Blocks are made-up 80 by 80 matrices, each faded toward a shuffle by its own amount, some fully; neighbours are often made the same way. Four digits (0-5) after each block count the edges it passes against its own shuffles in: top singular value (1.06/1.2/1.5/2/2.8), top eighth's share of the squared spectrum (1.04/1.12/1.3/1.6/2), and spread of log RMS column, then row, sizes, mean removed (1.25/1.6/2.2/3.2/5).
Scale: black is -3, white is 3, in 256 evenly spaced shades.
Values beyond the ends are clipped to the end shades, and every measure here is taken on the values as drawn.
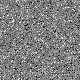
0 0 0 0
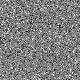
2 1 0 0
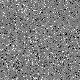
2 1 0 0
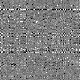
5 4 1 3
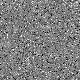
0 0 0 0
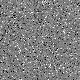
1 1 0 0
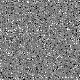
3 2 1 1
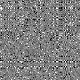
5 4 2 3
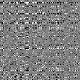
5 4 3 3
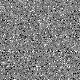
1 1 0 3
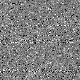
1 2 0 3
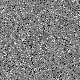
0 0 0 0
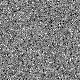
1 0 0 0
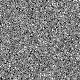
1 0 0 0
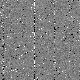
3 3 2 0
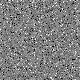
0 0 0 0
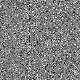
1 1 2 0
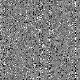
2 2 3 0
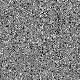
0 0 1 0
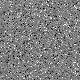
0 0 0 0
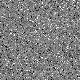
2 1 0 0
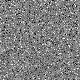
1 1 0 0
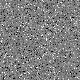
0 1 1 0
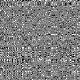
4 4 2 3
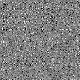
4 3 1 2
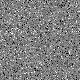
1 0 0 0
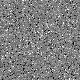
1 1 0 0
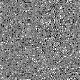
3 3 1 1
